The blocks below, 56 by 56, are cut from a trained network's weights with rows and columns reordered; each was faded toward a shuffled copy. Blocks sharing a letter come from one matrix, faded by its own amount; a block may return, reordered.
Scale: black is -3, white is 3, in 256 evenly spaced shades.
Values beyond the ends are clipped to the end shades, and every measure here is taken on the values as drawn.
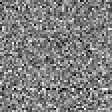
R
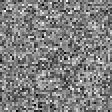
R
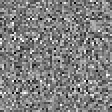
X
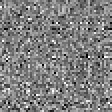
X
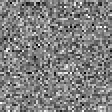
X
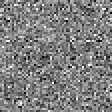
X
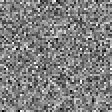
R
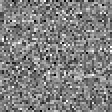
X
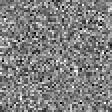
R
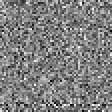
R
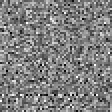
R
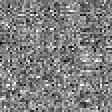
X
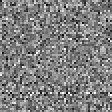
R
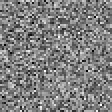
R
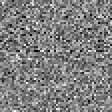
R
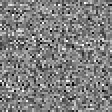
X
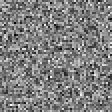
R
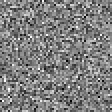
R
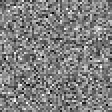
R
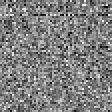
R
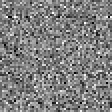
R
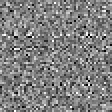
X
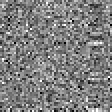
X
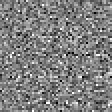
X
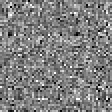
X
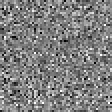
X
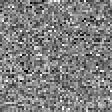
X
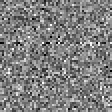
R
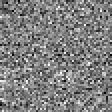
X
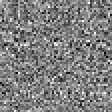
X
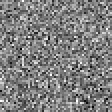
R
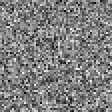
R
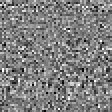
X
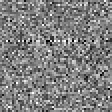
R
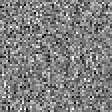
X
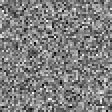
R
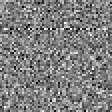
R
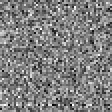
R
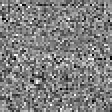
X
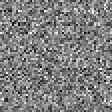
X
